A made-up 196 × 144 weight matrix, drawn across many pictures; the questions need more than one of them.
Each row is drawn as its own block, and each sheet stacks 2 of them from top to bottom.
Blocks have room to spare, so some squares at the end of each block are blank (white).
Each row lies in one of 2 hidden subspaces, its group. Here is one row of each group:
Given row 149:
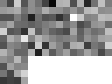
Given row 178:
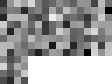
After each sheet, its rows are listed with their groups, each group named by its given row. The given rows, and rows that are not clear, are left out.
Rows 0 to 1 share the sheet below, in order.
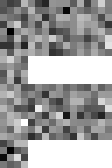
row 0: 149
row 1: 149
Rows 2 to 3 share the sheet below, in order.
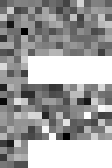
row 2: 149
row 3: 178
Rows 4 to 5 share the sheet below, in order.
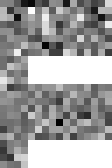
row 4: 178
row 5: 149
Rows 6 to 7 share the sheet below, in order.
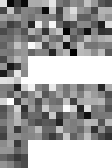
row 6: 149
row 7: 178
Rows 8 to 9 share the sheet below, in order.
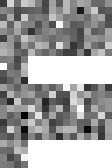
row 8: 178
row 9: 149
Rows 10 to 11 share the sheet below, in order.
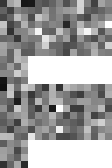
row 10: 178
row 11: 178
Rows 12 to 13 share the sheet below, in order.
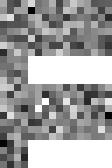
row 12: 149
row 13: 149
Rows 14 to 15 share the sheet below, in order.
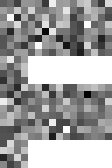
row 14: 178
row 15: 149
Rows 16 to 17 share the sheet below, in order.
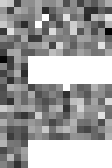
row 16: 149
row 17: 149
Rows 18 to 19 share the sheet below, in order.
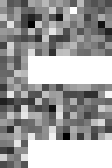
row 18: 149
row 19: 178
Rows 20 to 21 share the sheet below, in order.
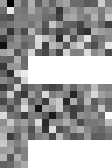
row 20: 149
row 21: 149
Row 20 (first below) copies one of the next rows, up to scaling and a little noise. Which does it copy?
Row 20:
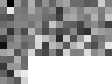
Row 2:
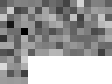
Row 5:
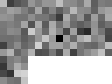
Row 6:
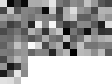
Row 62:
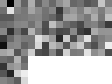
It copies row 62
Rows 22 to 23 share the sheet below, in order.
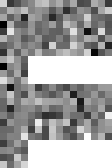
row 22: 178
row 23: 149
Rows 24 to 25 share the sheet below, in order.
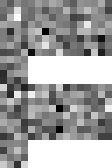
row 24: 178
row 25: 178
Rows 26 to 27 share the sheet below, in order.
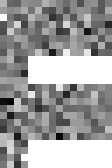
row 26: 178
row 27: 149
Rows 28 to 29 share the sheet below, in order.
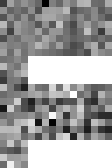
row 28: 178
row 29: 149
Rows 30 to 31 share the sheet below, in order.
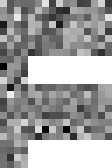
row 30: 178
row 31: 149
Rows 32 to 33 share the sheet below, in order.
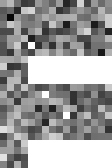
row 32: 149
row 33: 149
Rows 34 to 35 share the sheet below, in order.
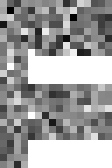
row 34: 149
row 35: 178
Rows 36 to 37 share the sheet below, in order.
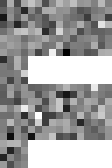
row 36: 178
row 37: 149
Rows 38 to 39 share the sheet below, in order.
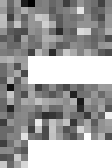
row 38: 178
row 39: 149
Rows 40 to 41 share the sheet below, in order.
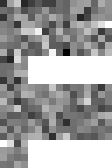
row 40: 178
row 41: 178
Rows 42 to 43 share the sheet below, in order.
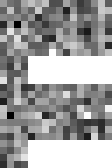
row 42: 178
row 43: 178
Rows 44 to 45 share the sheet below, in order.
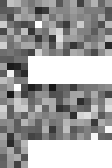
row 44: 149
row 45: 178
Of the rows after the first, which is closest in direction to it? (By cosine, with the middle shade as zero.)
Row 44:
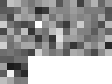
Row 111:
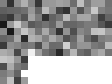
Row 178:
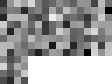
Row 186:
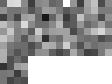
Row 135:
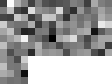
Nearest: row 135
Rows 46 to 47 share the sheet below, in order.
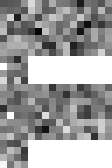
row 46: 178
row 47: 178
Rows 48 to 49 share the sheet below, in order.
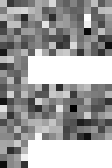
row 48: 178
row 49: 178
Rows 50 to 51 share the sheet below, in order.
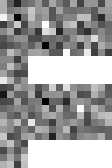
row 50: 178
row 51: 149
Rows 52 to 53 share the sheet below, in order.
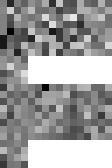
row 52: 149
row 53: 178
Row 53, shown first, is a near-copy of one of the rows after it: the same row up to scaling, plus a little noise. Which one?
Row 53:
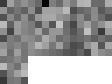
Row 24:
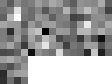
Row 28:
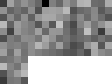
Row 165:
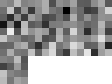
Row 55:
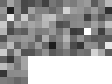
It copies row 28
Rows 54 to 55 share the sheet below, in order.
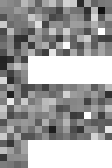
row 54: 149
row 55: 178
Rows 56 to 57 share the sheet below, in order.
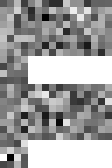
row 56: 149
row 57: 149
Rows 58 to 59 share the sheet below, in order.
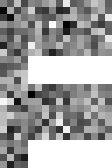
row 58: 149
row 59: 149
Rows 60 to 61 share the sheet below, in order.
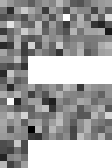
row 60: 149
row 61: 149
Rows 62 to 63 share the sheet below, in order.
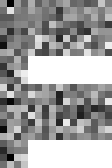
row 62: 149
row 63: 149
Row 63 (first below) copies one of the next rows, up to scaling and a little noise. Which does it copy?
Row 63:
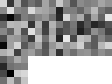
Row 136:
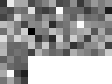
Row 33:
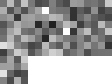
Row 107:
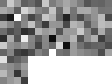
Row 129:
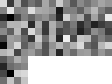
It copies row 129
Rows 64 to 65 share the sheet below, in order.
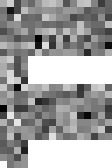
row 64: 149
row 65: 178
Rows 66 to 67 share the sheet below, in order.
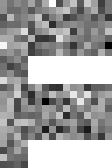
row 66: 149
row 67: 149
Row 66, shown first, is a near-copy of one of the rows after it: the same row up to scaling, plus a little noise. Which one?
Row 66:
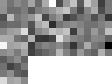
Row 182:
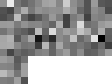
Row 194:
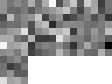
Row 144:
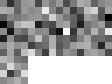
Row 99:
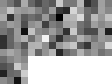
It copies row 194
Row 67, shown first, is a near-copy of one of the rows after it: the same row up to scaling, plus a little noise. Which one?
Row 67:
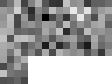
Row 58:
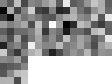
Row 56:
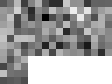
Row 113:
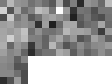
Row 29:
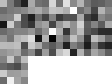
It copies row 56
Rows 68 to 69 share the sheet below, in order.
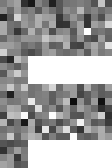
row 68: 178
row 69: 149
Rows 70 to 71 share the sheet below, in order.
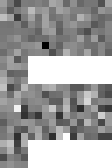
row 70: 178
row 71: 178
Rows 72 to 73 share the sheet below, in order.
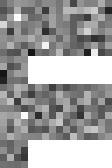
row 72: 178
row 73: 149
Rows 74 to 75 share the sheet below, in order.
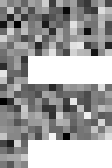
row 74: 178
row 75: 178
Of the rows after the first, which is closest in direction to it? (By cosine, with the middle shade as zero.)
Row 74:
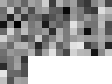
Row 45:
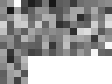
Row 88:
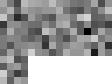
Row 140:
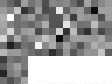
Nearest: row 88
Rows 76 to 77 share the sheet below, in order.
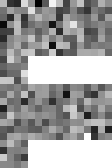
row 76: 149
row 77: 178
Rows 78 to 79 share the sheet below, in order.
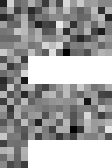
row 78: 178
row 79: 178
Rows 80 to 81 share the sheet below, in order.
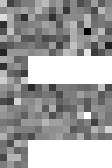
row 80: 178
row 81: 178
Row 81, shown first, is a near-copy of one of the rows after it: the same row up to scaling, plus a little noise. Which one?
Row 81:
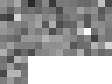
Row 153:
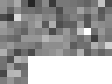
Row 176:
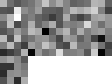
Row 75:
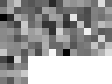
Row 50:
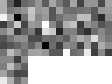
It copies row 153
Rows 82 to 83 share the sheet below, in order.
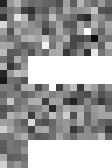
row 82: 178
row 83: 149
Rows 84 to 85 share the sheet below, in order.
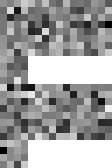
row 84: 178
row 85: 178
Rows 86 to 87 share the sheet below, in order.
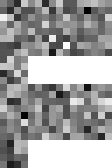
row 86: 149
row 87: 149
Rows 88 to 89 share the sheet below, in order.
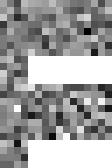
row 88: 178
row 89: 178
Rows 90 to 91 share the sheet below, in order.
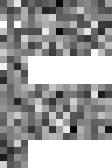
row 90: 178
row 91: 149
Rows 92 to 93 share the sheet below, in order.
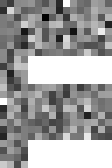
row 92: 149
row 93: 178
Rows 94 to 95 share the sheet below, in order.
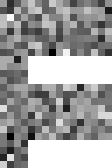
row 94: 178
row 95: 149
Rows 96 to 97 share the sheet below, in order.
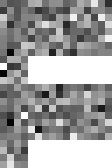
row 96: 149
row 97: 149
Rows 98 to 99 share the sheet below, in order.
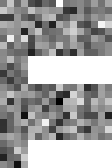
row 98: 149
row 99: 149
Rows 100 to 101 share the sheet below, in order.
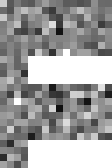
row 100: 178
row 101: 178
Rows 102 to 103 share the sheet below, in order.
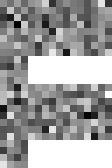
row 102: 178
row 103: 178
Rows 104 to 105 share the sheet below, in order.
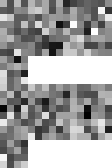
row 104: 178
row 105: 178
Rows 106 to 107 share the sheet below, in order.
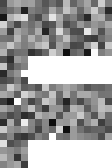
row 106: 178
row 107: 149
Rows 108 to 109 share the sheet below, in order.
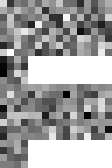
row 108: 149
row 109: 178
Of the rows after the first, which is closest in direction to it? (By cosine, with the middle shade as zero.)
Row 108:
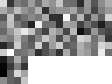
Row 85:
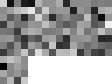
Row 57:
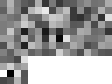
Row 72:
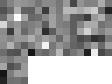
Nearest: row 85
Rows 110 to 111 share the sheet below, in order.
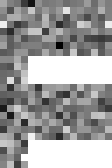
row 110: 178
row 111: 149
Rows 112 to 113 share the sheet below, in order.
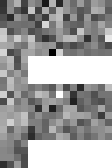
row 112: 149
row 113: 149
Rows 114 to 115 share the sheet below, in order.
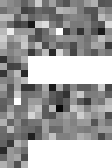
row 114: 149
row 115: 178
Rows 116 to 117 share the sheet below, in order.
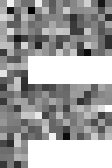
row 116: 149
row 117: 178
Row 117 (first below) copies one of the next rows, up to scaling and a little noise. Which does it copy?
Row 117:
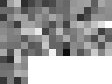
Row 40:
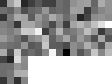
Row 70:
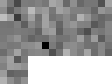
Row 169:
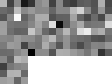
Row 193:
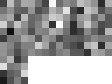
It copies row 40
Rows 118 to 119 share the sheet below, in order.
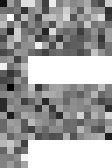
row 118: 178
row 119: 149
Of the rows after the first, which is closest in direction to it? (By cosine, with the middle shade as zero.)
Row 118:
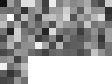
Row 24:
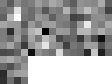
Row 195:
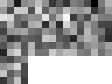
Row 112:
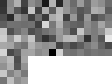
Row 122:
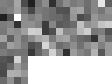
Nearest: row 24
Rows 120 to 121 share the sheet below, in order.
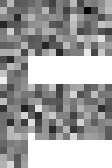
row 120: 178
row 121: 149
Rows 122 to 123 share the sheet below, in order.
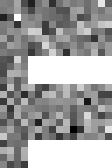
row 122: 178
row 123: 178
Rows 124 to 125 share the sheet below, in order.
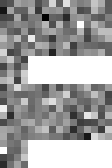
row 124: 149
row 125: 178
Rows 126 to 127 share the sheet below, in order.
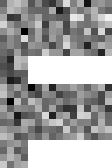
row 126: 149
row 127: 178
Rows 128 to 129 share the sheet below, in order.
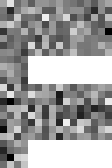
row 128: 149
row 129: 149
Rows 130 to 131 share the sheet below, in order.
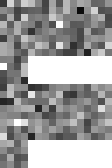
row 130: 178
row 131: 149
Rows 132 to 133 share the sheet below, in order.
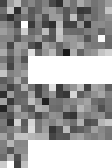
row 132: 178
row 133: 149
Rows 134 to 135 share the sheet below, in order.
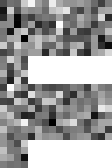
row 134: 178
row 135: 149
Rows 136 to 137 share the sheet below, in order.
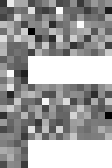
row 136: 149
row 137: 149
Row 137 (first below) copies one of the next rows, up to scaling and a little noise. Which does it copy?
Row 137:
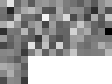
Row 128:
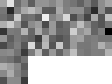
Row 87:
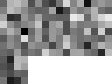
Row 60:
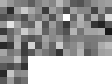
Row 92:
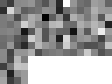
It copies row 128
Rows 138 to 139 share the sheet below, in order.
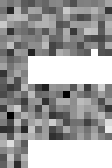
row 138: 178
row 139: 149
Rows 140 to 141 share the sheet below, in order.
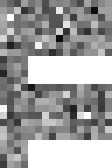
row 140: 149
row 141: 178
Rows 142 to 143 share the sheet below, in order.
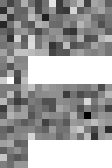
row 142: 149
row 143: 178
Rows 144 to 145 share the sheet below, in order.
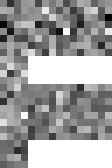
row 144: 149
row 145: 149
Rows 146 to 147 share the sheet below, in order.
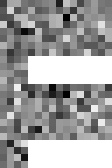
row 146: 149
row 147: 178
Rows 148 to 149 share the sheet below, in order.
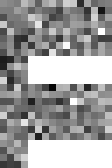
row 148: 149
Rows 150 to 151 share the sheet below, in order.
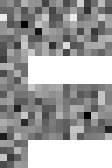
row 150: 149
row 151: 178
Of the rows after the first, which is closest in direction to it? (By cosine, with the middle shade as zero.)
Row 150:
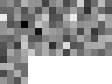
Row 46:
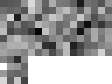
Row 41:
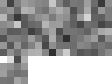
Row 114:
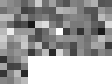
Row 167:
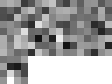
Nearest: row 114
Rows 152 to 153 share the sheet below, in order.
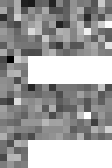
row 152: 178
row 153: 178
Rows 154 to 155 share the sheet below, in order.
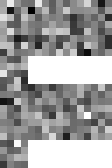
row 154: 149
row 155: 178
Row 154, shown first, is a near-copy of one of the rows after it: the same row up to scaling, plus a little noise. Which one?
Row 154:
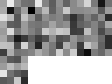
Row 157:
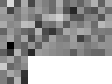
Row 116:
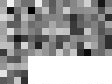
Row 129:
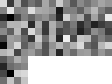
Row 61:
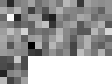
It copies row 116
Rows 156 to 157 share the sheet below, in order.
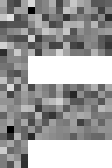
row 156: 149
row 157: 149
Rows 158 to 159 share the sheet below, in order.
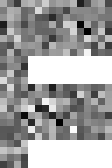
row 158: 178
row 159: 149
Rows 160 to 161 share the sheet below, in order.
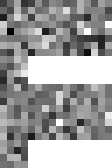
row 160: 178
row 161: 149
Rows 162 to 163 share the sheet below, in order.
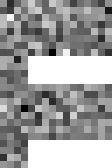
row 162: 178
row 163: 149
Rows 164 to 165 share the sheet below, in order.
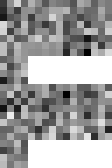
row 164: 178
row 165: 178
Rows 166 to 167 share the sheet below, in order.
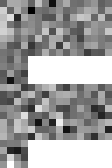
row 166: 149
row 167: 149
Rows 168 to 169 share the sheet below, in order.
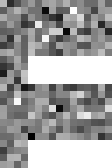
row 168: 149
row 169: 178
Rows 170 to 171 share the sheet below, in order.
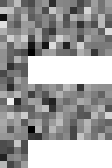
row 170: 149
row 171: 149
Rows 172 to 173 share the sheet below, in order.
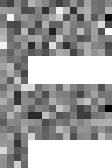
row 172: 149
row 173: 178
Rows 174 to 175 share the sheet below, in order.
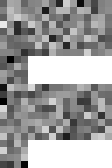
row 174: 149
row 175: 178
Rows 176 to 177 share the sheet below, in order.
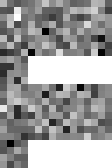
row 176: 178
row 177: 149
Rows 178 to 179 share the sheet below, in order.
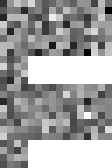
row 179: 178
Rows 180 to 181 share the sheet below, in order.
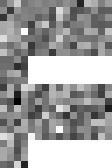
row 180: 149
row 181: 178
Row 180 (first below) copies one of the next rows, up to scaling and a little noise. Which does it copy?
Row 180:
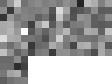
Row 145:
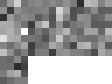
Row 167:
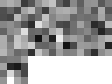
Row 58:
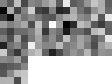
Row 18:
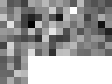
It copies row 145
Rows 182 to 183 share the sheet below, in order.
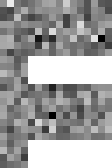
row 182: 149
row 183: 149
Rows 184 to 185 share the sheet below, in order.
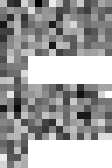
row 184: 149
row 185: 178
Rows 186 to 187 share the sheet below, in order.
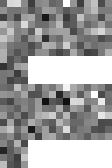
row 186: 149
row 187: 149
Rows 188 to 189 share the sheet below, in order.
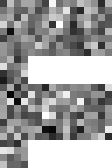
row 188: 178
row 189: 178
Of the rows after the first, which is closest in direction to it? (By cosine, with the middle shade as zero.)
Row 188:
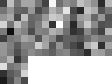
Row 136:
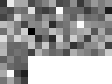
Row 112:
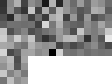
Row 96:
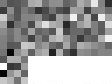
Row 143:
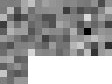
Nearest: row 112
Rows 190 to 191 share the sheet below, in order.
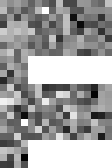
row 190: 149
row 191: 149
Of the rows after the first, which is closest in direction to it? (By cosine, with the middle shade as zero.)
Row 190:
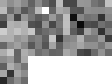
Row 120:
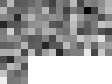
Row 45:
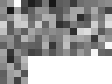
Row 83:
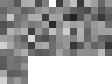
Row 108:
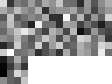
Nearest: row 108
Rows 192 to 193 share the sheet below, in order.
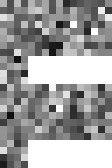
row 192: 178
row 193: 178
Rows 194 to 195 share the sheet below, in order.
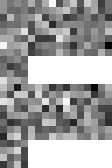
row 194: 149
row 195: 149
